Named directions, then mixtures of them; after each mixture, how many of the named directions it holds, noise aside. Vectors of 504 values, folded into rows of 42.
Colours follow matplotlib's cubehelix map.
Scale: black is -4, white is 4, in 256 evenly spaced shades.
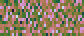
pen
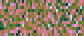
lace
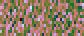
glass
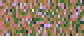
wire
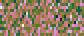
three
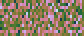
two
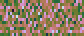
one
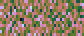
one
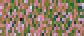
one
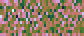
one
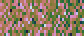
two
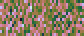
one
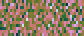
one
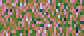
two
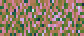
two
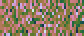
one
